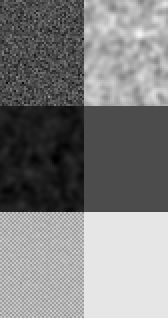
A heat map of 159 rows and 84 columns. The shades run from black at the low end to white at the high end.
It is made of 3 by 2 panels. Panel 1,1: low, fine-grained. Panel 1,2: high, blotchy. Panel 2,1: very low, blotchy, faint in contrast. Panel 2,2: low, flat. Panel 3,1: high, checkered. Panel 3,2: very high, flat.
